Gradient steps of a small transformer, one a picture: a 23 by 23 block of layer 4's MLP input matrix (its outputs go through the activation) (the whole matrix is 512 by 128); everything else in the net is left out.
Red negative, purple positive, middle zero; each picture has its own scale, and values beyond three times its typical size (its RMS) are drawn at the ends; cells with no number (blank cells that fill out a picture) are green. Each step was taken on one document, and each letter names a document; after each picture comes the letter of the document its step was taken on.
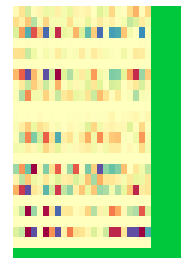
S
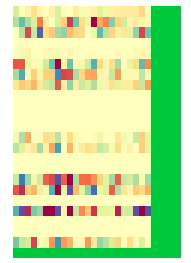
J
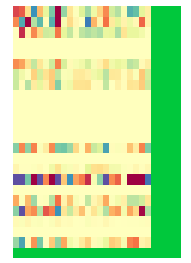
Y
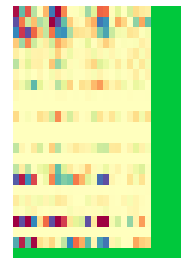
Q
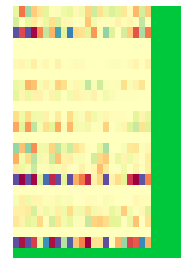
Q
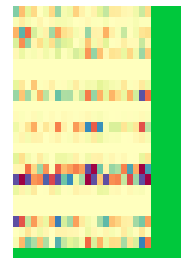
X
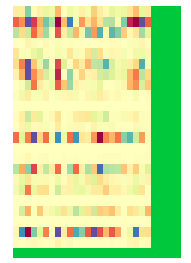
S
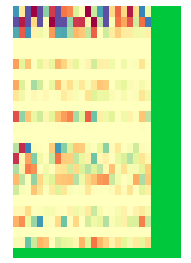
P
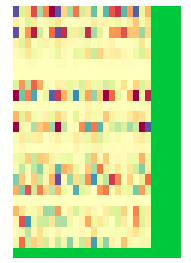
X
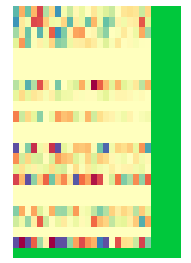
P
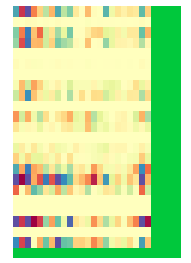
Q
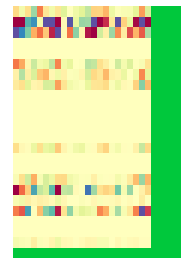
J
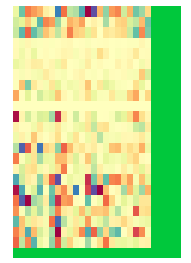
X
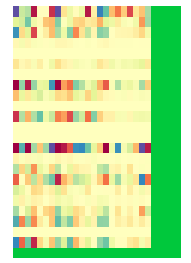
P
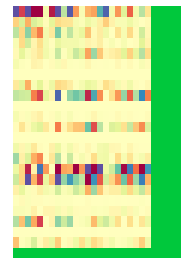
X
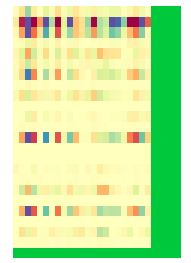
S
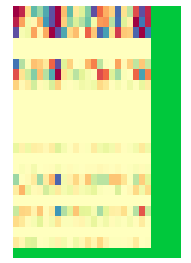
J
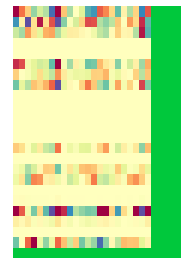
J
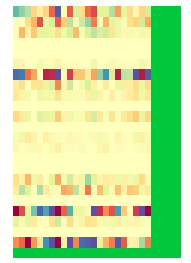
J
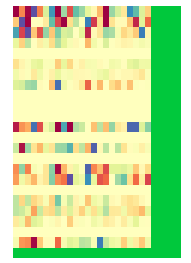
Y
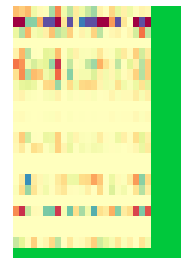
J
